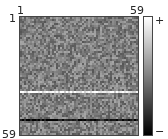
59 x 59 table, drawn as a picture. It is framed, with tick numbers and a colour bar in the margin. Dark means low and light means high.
A few values lie far out on both sides of the bulk. No overall slope runs across the table. Overall the values sit about 50% of the way up the scale. Rows 38 and 52 stand out from the rest.
